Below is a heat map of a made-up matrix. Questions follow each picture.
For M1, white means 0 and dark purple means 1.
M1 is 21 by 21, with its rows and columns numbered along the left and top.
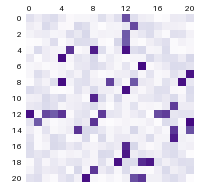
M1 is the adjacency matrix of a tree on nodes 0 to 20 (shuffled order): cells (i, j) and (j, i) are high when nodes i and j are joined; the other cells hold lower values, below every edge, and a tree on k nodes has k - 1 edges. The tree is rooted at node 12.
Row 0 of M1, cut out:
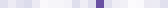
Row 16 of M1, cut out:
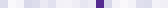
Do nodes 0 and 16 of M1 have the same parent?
yes
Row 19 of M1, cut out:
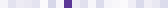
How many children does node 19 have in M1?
0
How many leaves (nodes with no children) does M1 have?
14
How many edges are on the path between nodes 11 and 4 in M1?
6
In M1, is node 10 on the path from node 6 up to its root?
no
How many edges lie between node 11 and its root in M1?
7
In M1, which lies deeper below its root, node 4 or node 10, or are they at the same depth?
node 10
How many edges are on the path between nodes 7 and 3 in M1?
6
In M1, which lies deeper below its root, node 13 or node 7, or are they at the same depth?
node 7
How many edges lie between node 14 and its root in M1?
5
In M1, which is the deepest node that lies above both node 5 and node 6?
4
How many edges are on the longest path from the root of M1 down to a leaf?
7
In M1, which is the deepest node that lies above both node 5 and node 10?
4
